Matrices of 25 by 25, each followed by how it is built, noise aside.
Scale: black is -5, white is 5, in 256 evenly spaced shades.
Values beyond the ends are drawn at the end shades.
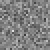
noise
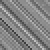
Toeplitz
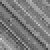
Toeplitz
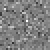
noise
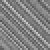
Toeplitz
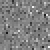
noise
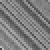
Toeplitz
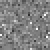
noise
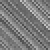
Toeplitz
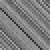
Toeplitz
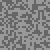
noise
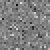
noise
